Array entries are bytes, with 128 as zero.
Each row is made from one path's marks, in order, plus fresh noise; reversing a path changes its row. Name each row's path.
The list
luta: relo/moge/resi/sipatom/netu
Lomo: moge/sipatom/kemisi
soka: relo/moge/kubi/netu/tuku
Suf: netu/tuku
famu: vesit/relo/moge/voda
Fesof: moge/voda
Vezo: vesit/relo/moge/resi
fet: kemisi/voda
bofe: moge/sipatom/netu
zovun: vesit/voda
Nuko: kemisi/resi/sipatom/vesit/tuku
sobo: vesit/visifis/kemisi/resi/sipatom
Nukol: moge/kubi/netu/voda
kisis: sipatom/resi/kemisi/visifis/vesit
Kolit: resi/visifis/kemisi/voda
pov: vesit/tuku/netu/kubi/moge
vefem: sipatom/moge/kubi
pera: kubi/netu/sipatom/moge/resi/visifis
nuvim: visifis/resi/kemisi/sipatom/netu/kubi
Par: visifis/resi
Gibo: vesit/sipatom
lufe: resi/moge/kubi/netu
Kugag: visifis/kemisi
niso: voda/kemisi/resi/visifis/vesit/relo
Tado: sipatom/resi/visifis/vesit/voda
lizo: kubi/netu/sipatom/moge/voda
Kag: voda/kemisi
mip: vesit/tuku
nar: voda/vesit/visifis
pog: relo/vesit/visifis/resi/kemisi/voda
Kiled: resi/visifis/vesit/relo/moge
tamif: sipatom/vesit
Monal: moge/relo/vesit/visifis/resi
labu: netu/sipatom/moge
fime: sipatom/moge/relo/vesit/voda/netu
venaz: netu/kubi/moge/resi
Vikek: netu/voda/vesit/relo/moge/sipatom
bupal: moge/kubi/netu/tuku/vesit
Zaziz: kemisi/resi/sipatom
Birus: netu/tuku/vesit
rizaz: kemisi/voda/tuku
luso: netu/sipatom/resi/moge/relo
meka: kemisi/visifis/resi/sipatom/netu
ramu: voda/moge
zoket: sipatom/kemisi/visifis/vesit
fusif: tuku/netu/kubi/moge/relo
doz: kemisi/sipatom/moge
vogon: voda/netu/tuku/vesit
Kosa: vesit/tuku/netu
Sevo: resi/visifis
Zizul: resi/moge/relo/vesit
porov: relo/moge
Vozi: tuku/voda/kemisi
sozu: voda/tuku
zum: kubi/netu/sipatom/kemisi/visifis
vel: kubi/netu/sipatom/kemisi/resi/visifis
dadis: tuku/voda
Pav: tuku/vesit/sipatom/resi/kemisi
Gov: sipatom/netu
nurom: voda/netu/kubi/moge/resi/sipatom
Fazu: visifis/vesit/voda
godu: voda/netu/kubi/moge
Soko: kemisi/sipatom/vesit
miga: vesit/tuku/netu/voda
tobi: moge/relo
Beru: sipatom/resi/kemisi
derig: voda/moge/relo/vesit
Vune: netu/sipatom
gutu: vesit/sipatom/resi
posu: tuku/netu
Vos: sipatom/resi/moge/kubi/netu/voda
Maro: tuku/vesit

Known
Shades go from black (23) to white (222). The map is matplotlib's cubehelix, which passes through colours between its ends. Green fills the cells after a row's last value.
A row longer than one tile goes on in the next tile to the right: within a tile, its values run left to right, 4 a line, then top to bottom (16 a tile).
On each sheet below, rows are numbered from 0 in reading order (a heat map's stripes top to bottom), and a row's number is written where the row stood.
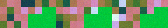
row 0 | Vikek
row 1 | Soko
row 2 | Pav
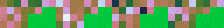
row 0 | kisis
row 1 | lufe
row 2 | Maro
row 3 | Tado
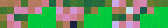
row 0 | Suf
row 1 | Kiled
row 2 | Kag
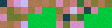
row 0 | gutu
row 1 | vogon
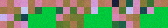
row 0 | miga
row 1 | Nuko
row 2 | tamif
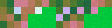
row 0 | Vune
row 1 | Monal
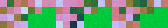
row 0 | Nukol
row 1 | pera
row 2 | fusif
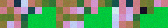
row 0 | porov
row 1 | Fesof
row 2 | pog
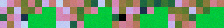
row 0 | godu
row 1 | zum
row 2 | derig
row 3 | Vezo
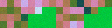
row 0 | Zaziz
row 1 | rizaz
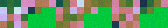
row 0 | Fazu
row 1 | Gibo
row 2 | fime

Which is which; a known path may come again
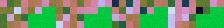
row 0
doz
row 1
venaz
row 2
tamif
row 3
pog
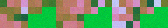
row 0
mip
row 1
Gov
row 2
zum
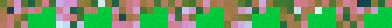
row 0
luso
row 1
vel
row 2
zovun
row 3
dadis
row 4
Fesof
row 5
Vune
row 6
Vikek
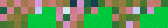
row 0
Nuko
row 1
zoket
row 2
tobi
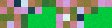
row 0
porov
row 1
pov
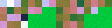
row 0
nurom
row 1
Birus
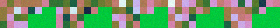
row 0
Lomo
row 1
nar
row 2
luta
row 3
lizo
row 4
vefem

